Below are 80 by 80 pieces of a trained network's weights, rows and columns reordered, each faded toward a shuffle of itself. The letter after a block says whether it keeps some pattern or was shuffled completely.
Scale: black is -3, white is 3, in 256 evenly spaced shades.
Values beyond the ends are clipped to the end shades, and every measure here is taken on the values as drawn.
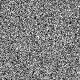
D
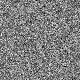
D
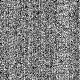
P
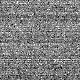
P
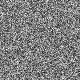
D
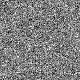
P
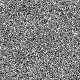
D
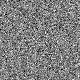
D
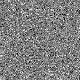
P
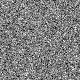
D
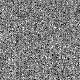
P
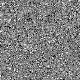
P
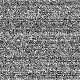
P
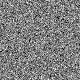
D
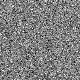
D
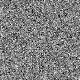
P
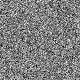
D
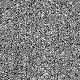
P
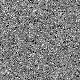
D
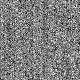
P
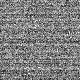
P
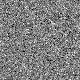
D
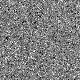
D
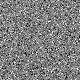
D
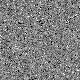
D
